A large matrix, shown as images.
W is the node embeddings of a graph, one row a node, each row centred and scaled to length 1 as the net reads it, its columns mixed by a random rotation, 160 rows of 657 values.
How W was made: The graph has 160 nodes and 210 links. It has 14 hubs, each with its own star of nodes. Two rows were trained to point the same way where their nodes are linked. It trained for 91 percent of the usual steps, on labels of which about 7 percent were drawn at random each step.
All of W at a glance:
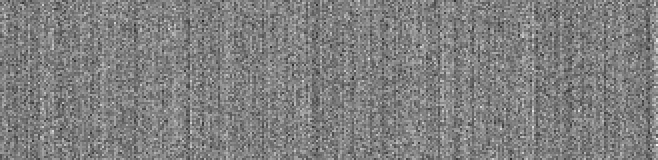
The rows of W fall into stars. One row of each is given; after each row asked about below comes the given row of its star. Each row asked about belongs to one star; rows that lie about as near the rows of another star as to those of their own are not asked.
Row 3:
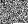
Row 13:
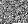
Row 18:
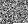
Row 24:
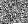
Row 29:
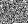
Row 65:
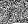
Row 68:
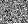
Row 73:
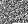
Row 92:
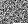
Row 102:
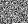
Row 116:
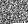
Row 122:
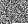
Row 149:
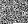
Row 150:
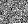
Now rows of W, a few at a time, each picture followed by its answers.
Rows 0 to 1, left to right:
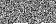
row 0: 122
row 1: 29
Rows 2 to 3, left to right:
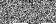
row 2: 3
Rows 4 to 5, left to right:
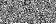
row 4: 65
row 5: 24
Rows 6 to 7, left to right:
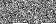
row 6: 116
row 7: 92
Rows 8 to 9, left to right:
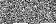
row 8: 3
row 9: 65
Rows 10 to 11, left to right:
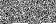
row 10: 116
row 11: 150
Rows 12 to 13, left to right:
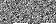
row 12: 150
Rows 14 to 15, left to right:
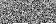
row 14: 149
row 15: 92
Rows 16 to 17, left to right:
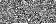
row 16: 29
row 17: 68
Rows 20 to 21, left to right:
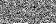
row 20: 24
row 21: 13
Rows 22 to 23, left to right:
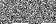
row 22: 122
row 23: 149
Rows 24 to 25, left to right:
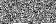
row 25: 24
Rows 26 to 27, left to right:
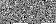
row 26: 92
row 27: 24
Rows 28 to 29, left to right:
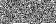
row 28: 122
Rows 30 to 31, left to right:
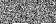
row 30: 122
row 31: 149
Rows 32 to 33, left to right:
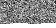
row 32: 65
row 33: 149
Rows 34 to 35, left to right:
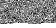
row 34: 24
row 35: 150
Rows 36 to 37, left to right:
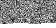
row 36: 24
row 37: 150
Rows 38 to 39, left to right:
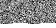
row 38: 116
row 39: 102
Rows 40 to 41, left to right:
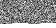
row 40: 29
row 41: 13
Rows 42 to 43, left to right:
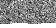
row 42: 116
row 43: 65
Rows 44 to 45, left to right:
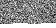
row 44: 13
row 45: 122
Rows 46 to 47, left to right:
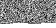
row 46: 29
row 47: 92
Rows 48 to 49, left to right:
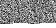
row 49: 29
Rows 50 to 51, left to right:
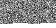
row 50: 116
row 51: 122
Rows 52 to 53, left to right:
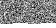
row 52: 150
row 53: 65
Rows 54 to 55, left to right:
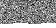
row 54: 149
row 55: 3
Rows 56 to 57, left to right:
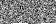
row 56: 24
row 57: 68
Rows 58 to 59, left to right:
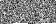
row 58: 29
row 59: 68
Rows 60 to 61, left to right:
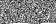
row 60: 24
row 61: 73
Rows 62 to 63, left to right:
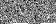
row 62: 68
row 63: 73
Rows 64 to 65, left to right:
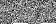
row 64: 3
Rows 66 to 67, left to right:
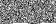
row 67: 29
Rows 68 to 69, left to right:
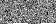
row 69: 116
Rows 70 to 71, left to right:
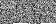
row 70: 150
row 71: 122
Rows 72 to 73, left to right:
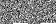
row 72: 116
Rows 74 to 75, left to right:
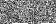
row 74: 65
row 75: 116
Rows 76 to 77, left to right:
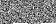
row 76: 102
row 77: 122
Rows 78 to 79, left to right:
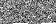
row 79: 73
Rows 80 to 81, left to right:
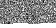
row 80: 3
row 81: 150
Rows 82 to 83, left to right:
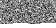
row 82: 68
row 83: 29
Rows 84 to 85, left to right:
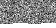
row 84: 65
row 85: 13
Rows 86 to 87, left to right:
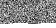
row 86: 65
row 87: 116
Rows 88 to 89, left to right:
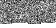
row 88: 73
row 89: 149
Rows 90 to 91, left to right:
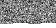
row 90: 68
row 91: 3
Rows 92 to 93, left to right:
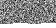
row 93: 122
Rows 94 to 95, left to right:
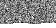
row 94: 68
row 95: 18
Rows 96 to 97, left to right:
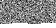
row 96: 29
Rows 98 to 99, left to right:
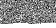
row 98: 150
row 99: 24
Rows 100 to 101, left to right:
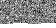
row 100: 92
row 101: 65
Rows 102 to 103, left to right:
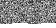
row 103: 3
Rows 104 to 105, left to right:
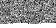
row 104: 68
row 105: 65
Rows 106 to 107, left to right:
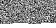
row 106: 29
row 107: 150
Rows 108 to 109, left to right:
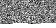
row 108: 116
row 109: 24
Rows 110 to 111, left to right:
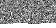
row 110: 68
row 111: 13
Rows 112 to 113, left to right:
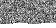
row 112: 150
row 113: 18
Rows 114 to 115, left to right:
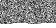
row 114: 18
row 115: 65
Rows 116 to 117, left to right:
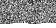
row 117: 3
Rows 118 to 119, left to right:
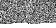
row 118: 18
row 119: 122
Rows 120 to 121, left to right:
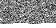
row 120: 24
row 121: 149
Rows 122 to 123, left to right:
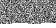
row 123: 149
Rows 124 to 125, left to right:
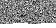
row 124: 122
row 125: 116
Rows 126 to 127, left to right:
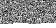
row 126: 68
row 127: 150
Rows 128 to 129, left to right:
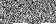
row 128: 13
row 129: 102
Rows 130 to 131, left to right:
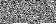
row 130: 65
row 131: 122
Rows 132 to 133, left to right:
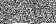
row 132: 150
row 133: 29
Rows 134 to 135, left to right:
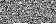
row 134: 3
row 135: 92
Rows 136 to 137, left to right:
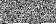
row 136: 24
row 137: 150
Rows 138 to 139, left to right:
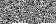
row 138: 116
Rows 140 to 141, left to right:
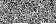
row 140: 73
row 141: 102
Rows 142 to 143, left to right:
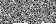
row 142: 13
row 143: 149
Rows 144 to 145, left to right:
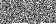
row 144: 29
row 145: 122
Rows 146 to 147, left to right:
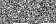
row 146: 122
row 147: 150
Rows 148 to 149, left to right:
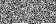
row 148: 73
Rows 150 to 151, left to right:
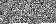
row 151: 92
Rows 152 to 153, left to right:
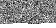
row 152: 65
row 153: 13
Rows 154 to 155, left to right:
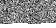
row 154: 102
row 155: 116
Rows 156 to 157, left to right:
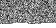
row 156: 29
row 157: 24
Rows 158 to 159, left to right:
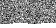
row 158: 116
